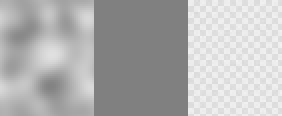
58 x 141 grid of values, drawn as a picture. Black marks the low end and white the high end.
The table splits into one row of 3 panels. Panel 1,1: high, smooth. Panel 1,2: middling, flat. Panel 1,3: very high, checkered, faint in contrast.
